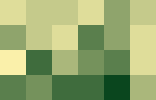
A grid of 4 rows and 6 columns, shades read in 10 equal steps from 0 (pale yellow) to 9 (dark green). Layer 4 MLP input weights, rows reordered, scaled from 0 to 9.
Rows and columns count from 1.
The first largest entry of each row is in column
5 4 2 5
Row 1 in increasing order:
1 1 2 2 2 4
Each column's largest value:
6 7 7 7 9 3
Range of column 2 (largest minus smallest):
5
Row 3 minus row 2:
-4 5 2 -1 2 0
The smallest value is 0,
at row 3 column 1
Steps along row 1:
up same down up down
